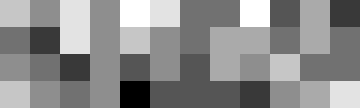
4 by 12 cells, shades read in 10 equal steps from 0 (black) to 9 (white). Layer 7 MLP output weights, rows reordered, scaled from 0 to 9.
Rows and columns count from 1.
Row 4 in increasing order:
0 2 3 3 3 4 5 5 5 6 7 8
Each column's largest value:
7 5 8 5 9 8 4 6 9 7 6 8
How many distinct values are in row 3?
6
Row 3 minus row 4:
-2 -1 -2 0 3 2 0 3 3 2 -2 -4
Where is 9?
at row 1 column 5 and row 1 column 9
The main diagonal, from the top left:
7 2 2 5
